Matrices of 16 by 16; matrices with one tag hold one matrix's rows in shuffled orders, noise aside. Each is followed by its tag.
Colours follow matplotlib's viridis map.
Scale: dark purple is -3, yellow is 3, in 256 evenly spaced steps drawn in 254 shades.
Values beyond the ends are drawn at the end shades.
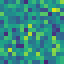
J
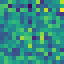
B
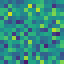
J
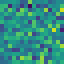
B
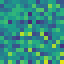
B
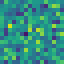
J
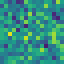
J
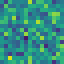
J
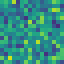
J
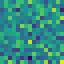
B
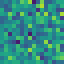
B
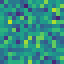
J
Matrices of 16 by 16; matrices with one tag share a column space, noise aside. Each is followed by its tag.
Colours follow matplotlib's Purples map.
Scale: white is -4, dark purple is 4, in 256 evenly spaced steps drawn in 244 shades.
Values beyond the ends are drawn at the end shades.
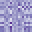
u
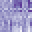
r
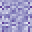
u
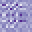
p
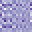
p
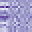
u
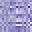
u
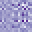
p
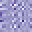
p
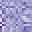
u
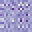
p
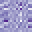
p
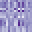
r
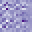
p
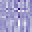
r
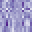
r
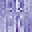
r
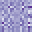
u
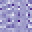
p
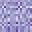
u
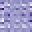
p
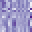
r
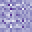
p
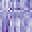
r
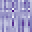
r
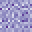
p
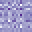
p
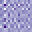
p
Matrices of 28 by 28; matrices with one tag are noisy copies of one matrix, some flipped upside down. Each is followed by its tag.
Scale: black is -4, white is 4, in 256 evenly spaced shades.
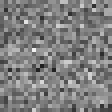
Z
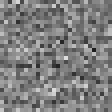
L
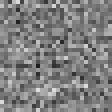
L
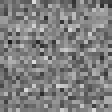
Z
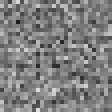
L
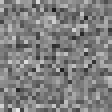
L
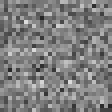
Z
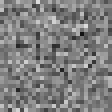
L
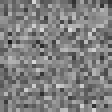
Z
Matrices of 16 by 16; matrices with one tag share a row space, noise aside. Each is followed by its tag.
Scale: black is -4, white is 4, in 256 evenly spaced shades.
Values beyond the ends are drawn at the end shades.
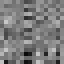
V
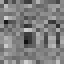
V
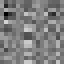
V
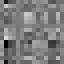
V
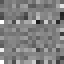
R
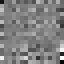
R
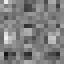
V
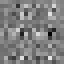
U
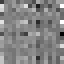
R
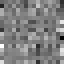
R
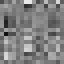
V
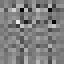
U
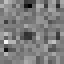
V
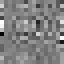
R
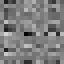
V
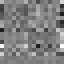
R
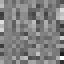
R
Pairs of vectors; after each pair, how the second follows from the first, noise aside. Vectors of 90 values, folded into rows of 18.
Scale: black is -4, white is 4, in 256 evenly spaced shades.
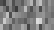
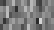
sign-scrambled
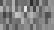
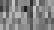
sign-scrambled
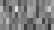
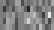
wrapped around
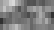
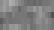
shrunk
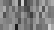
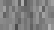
shrunk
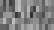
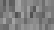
shrunk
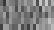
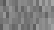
shrunk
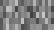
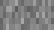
shrunk
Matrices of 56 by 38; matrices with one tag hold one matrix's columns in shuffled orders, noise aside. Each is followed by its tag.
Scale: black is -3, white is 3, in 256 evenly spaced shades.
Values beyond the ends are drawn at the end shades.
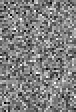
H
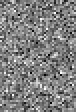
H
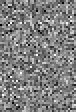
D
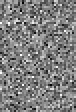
D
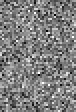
H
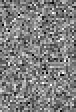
H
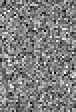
H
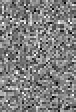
D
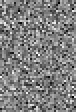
D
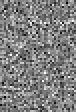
D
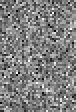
H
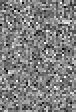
D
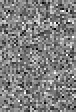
D
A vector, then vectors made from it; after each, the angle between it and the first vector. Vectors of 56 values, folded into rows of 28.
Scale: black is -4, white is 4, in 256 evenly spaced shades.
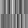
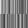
partly aligned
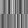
nearly parallel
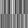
nearly parallel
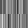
orthogonal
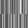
partly opposed
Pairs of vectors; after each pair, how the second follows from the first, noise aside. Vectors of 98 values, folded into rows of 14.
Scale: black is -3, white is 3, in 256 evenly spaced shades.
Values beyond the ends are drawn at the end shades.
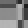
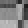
copied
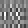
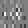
partly zeroed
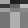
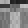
copied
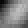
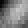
copied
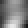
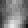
copied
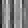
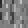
partly zeroed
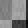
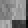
copied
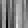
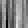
copied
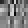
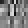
copied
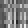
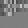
partly zeroed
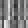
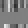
partly zeroed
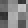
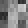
copied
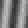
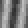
copied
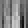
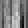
copied
